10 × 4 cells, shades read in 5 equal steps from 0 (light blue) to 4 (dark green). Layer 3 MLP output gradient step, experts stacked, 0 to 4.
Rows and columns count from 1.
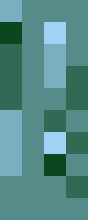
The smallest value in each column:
1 2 0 2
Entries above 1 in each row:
3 3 3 3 4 3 2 3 4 4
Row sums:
7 8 8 9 10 8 6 9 9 8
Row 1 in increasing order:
1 2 2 2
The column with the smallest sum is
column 3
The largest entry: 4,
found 2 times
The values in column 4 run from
2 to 3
